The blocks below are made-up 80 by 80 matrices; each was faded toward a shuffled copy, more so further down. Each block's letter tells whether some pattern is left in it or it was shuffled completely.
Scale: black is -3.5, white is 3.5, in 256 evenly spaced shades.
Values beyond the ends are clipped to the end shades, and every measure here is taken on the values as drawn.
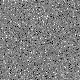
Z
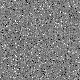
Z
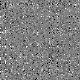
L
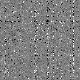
L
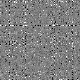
L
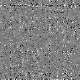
L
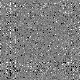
L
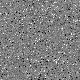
Z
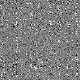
L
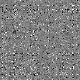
L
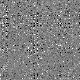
L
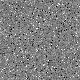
Z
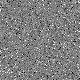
Z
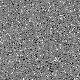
Z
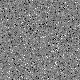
Z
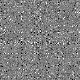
L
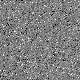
Z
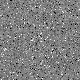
Z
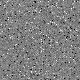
Z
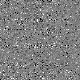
L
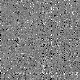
L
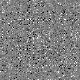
L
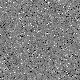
Z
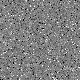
Z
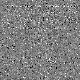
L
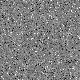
Z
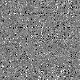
L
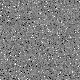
Z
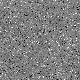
Z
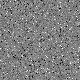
Z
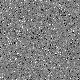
Z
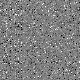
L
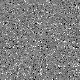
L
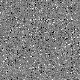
L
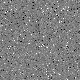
Z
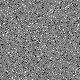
Z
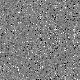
L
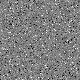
Z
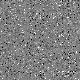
L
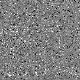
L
